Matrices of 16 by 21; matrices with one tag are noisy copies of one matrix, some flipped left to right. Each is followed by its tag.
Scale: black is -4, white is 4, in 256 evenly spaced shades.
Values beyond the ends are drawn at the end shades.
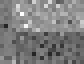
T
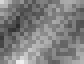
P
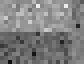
T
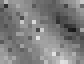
P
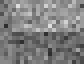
T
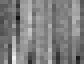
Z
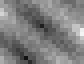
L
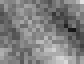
P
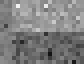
T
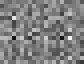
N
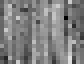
Z
